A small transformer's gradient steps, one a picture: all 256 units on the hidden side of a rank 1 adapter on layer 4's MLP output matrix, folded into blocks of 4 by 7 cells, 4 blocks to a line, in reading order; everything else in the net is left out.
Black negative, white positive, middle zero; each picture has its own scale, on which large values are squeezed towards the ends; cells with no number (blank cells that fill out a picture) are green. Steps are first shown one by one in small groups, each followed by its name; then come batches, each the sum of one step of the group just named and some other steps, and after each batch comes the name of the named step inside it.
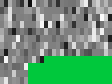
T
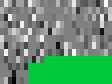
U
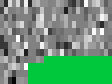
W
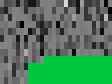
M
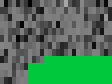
M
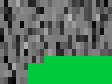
W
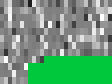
T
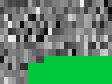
M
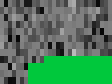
U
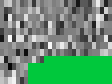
T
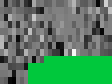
U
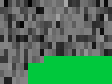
M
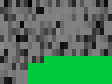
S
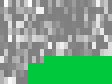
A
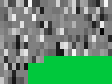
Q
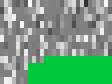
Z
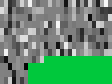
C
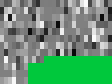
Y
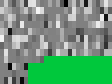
C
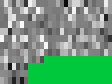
Q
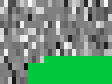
C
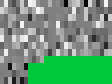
C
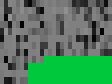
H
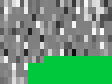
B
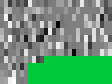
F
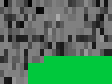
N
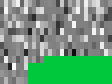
B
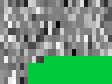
F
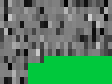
H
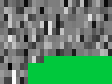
F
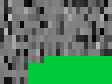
H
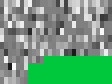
B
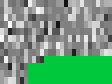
F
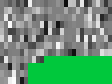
F
